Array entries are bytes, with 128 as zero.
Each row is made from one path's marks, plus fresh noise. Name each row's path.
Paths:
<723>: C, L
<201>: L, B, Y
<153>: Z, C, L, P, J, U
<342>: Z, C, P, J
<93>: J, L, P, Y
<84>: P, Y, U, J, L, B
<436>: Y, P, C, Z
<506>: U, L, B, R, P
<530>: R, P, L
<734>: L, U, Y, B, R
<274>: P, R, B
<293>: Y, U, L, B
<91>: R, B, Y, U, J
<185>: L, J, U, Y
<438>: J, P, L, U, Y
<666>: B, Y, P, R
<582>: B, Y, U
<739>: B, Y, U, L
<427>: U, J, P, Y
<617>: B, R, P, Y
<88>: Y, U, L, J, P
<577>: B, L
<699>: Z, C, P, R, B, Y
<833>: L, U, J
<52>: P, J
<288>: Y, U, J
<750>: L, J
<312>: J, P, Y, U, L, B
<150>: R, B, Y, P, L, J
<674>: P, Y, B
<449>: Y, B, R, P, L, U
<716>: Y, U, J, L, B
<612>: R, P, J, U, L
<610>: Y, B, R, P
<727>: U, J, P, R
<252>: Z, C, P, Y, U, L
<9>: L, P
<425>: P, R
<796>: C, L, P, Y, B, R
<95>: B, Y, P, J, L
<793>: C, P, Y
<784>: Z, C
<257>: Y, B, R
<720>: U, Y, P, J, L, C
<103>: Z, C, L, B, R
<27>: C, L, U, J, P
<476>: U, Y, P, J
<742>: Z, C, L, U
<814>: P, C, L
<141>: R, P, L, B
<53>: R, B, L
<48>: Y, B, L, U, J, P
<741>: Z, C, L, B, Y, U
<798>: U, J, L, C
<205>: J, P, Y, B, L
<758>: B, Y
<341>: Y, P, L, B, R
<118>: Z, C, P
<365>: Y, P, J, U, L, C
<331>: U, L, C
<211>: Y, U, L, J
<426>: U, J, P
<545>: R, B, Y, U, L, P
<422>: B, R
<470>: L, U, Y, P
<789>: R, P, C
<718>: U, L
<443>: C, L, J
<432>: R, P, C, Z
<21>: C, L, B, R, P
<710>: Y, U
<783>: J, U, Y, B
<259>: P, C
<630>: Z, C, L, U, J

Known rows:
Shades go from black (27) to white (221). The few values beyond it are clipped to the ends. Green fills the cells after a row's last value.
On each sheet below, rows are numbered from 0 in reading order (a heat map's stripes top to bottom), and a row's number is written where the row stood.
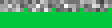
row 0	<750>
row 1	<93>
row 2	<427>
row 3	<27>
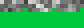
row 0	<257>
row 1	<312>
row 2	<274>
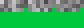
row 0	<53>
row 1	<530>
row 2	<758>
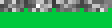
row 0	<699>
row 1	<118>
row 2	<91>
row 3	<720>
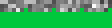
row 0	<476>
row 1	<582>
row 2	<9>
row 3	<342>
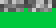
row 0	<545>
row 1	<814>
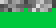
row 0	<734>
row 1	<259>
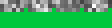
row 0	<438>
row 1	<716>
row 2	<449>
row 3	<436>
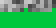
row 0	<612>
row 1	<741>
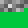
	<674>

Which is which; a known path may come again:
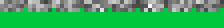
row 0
<758>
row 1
<612>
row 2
<53>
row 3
<476>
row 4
<91>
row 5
<436>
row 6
<9>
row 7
<734>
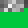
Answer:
<259>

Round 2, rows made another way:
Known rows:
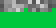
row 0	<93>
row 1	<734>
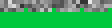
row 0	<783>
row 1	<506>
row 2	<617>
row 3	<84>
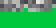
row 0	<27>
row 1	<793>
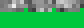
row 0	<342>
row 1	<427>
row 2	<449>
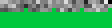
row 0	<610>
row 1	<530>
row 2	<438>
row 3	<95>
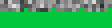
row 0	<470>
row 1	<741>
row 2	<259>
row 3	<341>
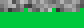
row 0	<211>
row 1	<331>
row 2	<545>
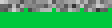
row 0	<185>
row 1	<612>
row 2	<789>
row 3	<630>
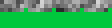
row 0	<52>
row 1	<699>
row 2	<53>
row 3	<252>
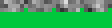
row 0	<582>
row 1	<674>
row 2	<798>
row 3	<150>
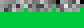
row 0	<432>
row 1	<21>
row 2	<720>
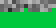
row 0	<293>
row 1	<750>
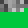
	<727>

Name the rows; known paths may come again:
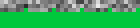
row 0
<257>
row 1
<9>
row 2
<443>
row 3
<153>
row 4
<21>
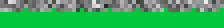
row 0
<793>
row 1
<422>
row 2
<201>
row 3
<783>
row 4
<758>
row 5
<718>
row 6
<141>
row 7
<438>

